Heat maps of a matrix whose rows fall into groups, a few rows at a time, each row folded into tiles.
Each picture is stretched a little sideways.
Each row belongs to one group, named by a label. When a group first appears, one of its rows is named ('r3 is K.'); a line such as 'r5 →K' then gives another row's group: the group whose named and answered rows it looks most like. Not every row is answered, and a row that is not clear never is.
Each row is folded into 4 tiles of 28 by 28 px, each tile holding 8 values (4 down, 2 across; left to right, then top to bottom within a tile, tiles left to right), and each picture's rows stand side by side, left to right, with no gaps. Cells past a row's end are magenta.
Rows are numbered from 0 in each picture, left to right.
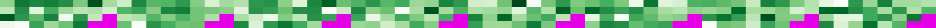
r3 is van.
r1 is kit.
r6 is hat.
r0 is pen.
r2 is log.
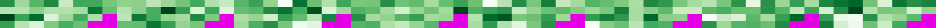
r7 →log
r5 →hat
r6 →log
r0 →pen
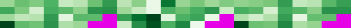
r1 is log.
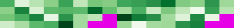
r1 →pen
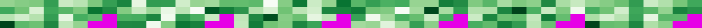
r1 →pen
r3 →van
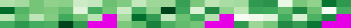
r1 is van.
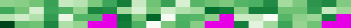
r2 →log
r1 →pen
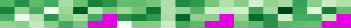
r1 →hat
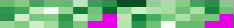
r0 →van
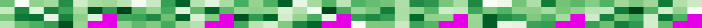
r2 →pen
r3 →hat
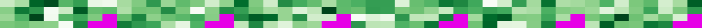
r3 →log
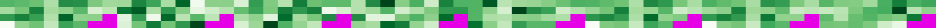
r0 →hat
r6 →hat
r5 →hat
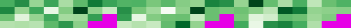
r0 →van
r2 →kit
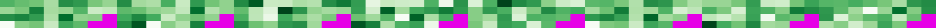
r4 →kit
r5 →hat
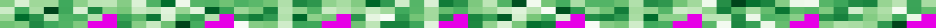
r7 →pen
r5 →hat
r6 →kit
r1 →pen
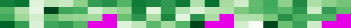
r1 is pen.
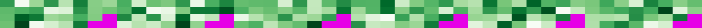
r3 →log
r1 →van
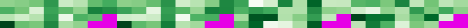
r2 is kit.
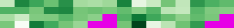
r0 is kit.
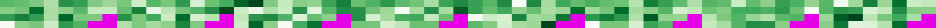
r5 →hat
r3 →van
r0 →hat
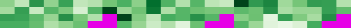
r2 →log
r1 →log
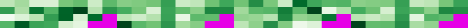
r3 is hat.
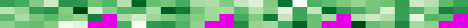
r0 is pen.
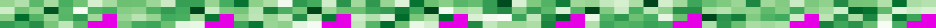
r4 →log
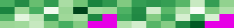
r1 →pen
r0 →van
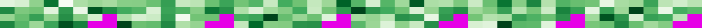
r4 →kit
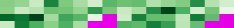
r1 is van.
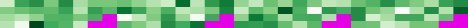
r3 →van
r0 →kit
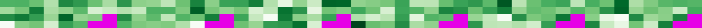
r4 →log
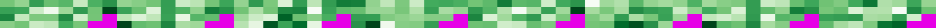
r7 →pen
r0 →van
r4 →van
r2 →kit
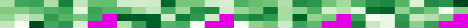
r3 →log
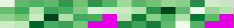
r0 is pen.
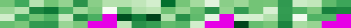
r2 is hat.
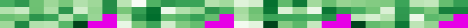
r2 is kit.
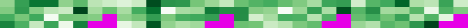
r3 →pen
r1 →kit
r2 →van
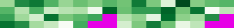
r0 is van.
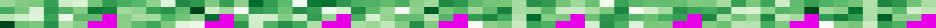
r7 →hat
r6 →van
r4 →hat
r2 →log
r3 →van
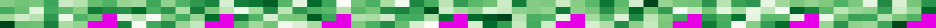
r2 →log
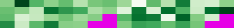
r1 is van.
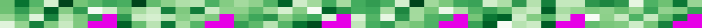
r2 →pen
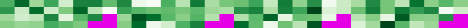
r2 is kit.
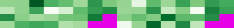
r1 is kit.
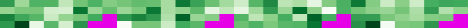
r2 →log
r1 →hat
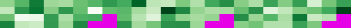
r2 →van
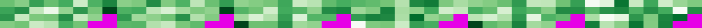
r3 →hat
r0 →van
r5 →log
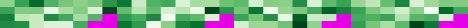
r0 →van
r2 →van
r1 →pen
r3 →pen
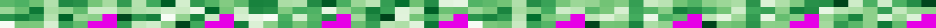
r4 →hat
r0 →hat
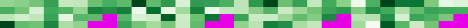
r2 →kit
